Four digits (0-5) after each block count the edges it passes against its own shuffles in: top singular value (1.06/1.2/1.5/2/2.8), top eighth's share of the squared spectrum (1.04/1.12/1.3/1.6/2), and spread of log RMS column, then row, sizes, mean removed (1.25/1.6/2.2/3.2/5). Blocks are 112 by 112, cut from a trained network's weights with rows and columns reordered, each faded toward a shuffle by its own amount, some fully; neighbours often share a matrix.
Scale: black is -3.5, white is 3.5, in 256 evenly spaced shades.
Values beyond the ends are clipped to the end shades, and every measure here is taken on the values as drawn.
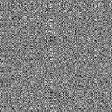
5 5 3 3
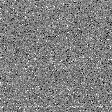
1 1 1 0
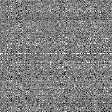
3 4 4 2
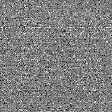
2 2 2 1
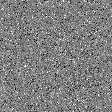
0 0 0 0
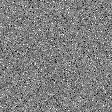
0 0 0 0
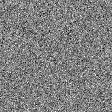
2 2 0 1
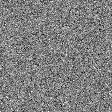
0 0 0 0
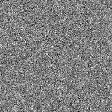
3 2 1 0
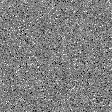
0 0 0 0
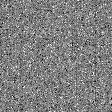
1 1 0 0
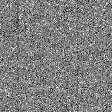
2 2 0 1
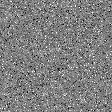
0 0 0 0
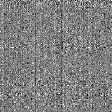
3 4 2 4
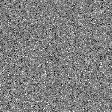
2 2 1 1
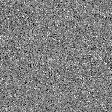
2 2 0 1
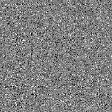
3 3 2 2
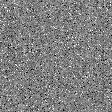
1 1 0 0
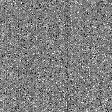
2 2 0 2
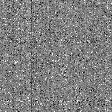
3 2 1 2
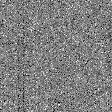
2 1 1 1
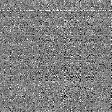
3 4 3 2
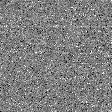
1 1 0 0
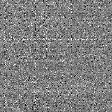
3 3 3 1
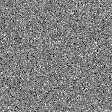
2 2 0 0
